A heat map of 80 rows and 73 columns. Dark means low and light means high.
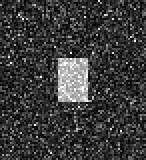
Most values sit low, with a long tail of high ones. No regular stripes run through it. In the centre lies a patch that is higher than the rest. Overall the values sit about 20% of the way up the scale.
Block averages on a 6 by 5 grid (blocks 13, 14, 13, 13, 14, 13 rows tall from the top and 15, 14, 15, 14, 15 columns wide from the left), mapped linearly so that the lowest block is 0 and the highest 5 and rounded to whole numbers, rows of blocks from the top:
00000
00000
00500
00500
00000
00000
